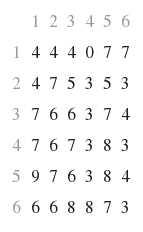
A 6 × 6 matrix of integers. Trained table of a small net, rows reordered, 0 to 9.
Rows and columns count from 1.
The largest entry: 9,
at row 5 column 1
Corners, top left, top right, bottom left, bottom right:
4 7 6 3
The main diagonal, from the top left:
4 7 6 3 8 3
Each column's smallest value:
4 4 4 0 5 3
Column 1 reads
4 4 7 7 9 6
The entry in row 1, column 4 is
0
